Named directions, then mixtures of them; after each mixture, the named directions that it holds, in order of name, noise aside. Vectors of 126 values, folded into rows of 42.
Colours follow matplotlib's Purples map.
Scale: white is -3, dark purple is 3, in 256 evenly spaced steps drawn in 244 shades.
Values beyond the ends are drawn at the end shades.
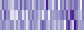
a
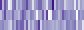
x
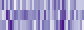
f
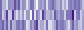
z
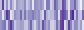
a, f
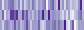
a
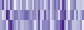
f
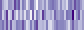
z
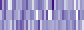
x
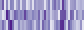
f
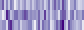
f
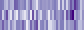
a, z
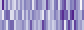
a, f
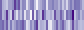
z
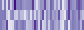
f, z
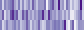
a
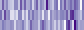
a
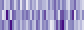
f, z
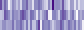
f, x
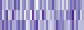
z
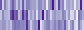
a, x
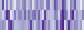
a, f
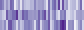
a, f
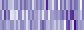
a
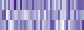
f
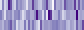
x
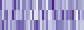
x, z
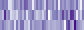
a, x
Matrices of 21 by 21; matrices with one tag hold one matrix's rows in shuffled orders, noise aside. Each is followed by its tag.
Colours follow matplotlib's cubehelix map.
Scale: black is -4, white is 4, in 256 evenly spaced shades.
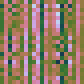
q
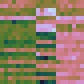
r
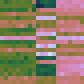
r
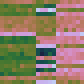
r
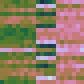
r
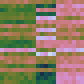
r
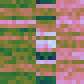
r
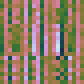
q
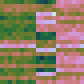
r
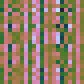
q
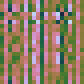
q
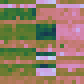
r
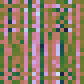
q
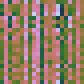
q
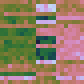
r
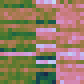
r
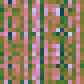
q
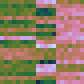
r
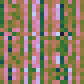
q
